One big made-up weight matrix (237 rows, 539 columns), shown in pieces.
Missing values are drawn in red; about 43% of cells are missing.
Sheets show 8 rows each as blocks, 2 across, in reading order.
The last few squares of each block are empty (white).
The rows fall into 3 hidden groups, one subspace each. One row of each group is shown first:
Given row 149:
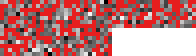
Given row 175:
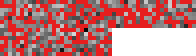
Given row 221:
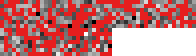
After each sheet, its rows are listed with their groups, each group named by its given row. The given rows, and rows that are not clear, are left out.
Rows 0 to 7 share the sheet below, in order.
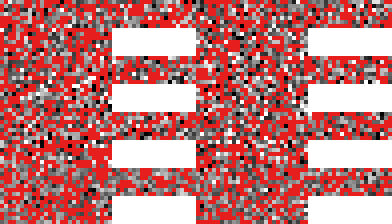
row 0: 149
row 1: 175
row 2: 221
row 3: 221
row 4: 221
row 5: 221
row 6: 221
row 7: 149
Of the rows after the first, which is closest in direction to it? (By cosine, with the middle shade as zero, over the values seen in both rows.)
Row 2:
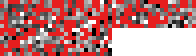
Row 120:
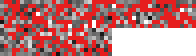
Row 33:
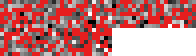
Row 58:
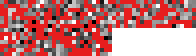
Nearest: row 120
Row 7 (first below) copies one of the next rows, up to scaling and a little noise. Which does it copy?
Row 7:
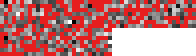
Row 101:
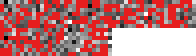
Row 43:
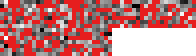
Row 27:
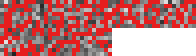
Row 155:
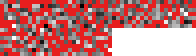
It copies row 101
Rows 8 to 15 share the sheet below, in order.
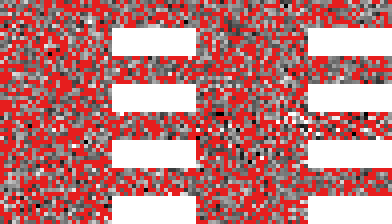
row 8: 149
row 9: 149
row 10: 149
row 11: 221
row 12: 175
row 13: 149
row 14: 221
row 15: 149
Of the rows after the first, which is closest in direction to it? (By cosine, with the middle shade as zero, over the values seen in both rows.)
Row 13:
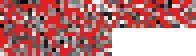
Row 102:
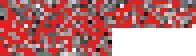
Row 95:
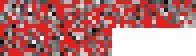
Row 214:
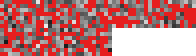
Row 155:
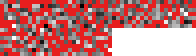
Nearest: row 95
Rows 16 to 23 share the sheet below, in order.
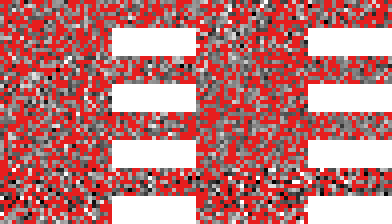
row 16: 149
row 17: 221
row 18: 221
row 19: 149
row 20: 175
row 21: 149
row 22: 221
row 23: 175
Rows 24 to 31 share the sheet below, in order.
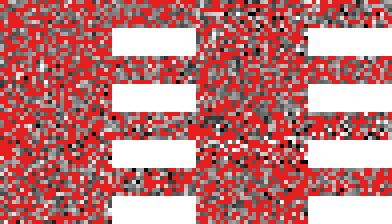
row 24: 221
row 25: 175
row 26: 149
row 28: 221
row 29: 221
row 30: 175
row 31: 221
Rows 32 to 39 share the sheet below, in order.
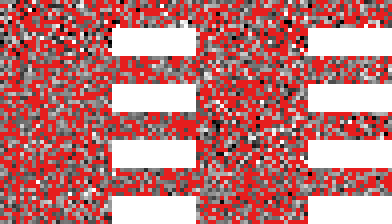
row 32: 175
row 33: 221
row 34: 175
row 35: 149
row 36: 221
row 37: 175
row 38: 221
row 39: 221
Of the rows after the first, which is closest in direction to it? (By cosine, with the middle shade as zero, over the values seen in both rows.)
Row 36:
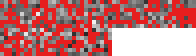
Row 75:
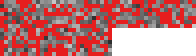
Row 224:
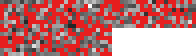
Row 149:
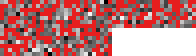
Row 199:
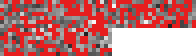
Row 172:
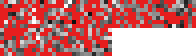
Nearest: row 199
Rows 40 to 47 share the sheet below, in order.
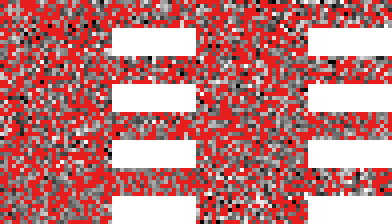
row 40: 221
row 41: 175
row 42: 149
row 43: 149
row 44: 175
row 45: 175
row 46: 175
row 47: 175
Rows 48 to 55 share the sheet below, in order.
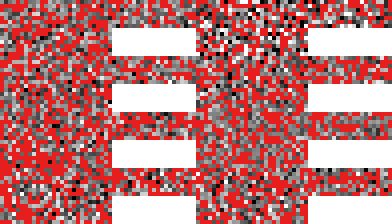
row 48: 175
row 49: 175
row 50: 221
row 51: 221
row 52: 175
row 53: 149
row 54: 149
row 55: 175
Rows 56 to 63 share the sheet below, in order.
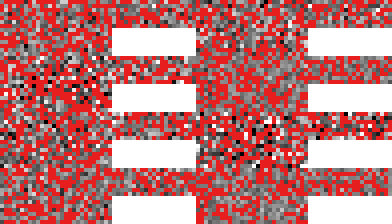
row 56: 149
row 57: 221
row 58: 221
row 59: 149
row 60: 175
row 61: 149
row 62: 149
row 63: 221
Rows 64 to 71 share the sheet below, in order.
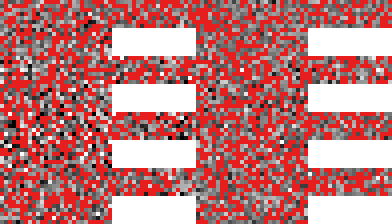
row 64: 221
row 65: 175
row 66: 175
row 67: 149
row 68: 221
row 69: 175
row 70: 149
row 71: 221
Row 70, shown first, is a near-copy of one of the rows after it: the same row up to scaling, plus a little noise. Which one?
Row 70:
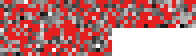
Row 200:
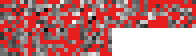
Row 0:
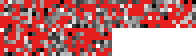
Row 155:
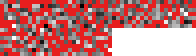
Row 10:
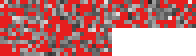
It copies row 0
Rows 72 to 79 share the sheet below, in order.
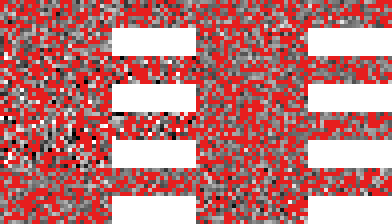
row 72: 175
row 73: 221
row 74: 149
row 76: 149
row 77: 149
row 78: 149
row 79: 221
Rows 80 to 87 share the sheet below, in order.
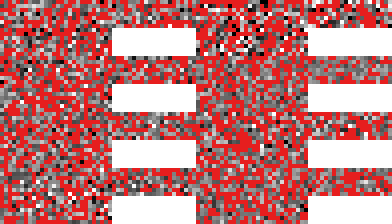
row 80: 221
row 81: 149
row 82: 175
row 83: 221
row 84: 175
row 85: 175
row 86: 221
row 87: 175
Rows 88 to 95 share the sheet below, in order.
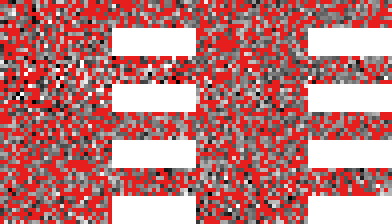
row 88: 221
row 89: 149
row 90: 149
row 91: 175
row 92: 221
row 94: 175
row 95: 175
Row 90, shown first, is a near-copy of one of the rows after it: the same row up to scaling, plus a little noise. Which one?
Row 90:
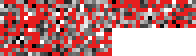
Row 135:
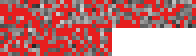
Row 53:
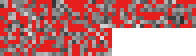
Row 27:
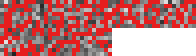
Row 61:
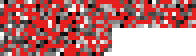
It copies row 135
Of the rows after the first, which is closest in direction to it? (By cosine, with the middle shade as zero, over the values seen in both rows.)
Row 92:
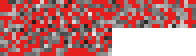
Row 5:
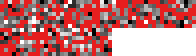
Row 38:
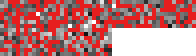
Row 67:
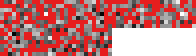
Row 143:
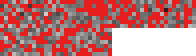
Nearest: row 143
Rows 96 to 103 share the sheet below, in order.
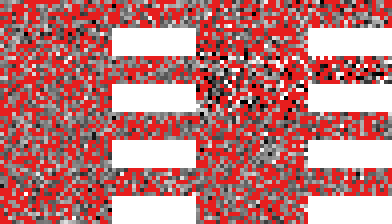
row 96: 221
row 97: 175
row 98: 221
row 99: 149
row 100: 221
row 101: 149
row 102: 149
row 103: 175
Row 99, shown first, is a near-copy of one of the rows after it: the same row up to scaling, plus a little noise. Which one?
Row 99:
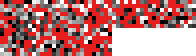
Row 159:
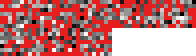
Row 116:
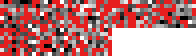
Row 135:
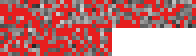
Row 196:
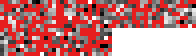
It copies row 116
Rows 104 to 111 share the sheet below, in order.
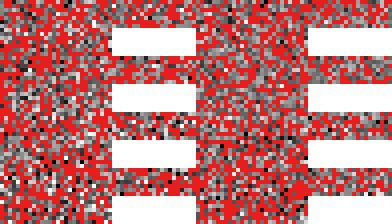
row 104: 221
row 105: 221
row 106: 175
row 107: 175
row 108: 149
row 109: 221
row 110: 149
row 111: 221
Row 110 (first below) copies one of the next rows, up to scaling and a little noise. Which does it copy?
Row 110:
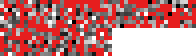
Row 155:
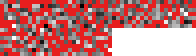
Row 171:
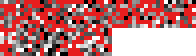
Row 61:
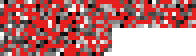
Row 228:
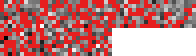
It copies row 61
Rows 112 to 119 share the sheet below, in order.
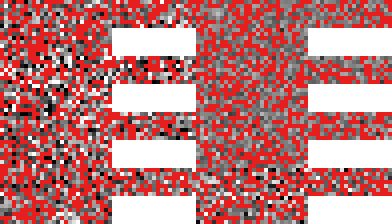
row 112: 149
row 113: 175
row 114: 175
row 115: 175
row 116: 149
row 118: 149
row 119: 175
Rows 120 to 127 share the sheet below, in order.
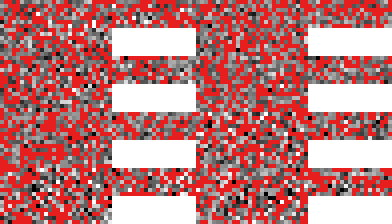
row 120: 221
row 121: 175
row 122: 175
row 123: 175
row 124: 221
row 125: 221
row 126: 221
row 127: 221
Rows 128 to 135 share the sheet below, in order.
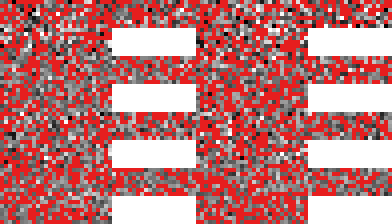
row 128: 221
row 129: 149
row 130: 221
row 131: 175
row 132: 175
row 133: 221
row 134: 221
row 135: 149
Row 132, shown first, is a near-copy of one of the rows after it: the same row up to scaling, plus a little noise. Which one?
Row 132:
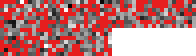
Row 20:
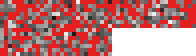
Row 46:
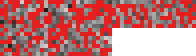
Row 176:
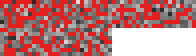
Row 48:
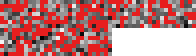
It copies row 46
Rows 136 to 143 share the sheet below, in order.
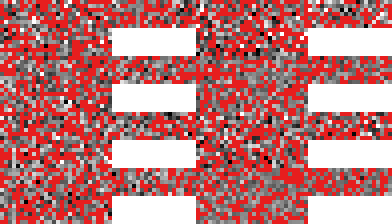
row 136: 221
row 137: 175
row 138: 149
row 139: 175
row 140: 175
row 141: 149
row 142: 221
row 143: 149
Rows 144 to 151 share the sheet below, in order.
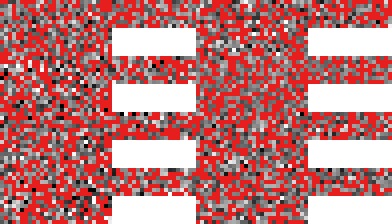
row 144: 221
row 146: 175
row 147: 149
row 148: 175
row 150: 221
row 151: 175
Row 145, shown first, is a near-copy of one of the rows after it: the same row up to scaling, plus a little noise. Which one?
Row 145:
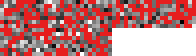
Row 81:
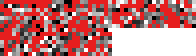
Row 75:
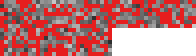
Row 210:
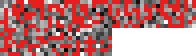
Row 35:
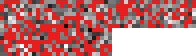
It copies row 210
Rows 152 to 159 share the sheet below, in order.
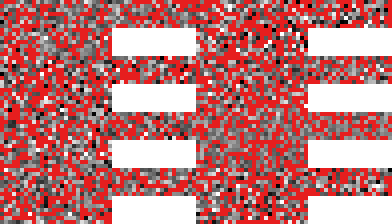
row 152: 175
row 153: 221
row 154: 149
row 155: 149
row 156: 221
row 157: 149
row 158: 149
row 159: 149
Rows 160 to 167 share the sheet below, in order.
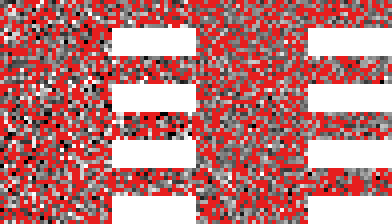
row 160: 221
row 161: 149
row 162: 221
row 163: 175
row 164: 175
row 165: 175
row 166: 175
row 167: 221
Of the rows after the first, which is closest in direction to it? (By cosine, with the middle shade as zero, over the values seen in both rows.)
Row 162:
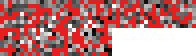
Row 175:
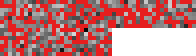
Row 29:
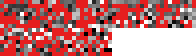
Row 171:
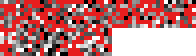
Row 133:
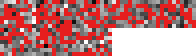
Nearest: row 29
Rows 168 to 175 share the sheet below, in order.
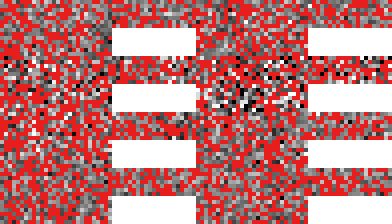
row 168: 175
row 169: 221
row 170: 175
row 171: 149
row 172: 221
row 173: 175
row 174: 149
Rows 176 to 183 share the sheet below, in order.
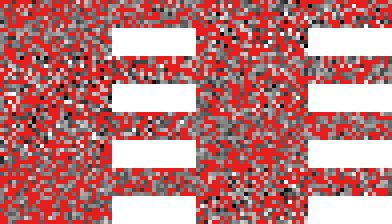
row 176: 175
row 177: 221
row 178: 175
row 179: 175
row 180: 221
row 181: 221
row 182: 149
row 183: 221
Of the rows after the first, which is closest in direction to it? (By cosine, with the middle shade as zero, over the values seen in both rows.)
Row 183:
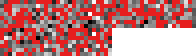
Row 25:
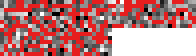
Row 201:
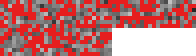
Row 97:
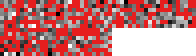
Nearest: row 97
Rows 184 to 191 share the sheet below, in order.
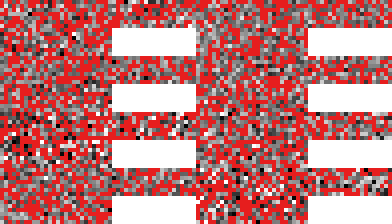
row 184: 175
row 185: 175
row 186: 221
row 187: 175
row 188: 149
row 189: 149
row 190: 175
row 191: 149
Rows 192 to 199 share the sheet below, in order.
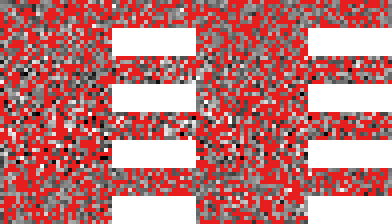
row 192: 221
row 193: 175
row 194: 149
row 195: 175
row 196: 149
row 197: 221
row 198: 221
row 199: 221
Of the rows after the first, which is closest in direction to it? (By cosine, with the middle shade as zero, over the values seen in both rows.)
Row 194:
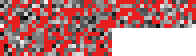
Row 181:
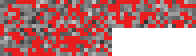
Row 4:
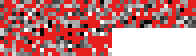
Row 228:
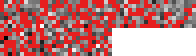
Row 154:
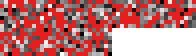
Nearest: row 228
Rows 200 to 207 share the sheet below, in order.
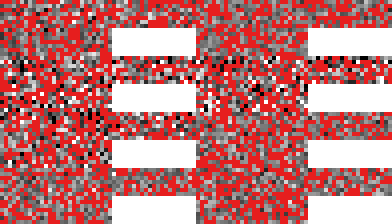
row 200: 149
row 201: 149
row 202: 175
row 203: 175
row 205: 221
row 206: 221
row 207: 221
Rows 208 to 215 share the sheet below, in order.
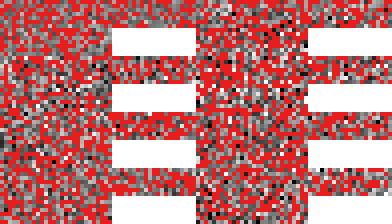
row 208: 221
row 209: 221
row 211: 221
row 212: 149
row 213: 221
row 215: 175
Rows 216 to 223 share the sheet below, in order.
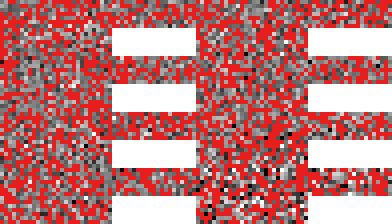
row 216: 221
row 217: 149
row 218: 149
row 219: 221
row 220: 221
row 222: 175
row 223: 175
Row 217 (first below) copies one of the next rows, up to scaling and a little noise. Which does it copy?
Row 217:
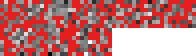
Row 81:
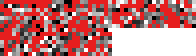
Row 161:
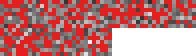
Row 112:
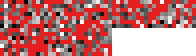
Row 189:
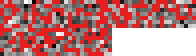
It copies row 161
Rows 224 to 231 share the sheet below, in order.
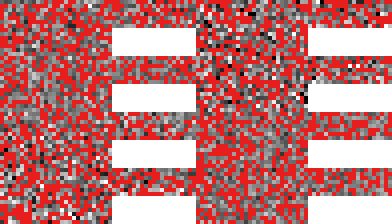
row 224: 149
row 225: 175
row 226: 221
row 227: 175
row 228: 149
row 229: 221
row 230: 149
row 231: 175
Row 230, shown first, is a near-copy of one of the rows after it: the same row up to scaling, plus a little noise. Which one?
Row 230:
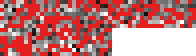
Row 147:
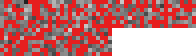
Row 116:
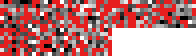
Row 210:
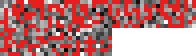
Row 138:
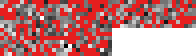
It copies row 138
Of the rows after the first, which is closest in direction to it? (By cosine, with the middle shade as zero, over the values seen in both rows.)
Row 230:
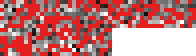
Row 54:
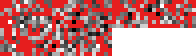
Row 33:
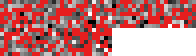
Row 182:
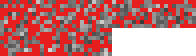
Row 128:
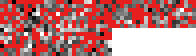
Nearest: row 54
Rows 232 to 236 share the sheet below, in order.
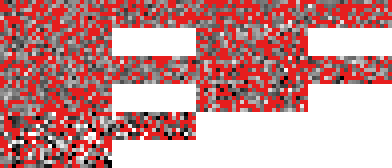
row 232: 149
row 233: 221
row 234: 149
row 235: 221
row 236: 221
